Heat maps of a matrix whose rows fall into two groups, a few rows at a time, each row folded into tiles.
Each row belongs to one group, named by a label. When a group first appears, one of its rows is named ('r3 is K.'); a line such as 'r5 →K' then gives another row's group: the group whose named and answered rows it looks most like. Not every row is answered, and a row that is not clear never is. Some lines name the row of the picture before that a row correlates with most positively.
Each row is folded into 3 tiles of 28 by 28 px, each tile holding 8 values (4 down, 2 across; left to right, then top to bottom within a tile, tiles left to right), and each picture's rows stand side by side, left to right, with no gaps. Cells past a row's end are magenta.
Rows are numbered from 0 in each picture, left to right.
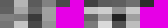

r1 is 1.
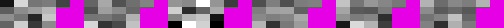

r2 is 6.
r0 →1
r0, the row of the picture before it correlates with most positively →0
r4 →6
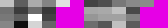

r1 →6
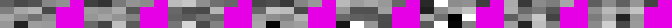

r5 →1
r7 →1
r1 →6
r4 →6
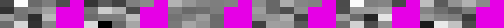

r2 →6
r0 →1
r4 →1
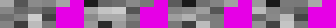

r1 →6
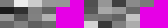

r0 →1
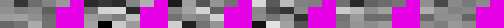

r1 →6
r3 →6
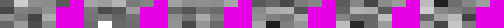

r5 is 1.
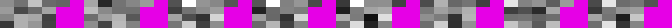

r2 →1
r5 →1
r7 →1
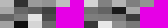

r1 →6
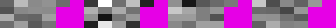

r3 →6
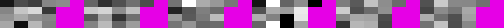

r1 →1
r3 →1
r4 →6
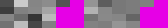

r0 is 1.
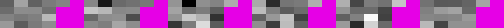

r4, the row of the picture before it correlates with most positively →1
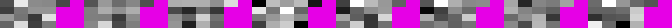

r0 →1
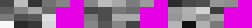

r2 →6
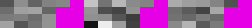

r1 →6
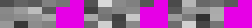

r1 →1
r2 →1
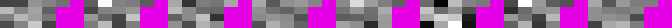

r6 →1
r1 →1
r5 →6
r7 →6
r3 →6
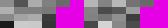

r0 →6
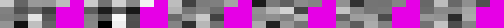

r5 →1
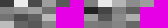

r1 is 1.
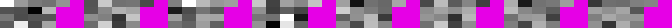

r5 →1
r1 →1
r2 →1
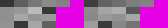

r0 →6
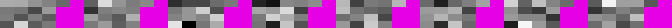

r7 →1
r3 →6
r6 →6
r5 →6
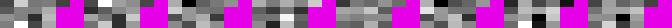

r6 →1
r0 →1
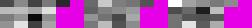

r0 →1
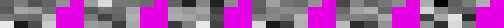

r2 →6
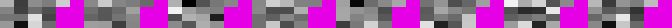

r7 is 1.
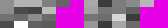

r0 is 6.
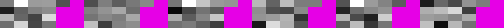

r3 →6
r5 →6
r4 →1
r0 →1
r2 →1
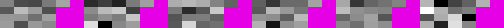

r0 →6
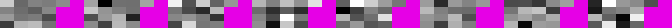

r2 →6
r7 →1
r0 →6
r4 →1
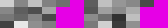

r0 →6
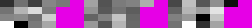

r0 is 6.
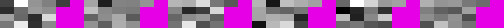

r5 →6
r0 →1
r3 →6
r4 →1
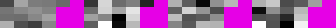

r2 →6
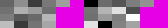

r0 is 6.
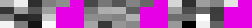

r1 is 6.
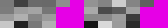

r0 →6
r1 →6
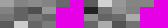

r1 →1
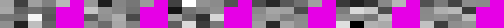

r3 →6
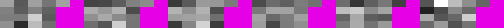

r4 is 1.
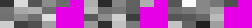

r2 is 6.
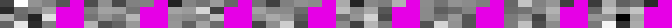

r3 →6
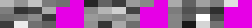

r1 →6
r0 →6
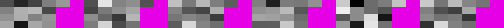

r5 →6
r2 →6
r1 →1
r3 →6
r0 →6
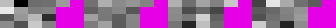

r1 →1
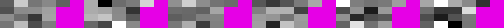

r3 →6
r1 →6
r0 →1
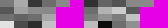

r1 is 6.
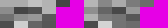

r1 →6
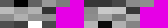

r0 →6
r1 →6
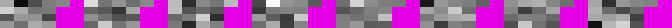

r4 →1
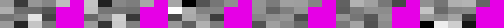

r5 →6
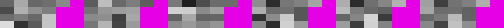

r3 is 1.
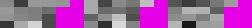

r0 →6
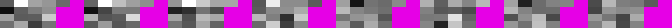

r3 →1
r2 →1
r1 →1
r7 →1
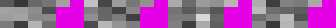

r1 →6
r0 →6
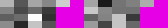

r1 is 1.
